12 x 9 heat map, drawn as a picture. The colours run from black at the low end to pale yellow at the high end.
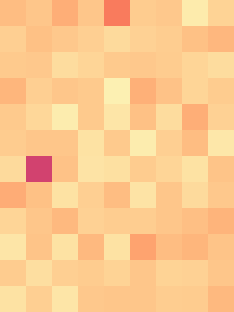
Roughest part: middle left. Calmest part: bottom right. Average level on the scale: 90%. Mirror symmetry: none. Slope: none.
